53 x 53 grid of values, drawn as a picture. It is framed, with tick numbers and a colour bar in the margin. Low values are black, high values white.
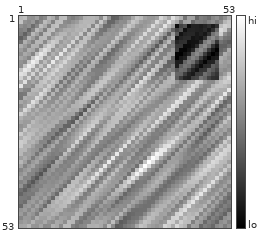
Ninth with the lowest average: top right. Mirror symmetry: none. Grain: diagonal, up to the right. Odd patch: lower, in the top right.
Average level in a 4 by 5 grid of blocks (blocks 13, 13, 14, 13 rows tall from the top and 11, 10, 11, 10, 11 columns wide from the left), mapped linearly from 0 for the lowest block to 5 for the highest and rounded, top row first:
5 4 4 2 0
5 4 5 4 3
4 4 4 4 4
3 4 3 4 4
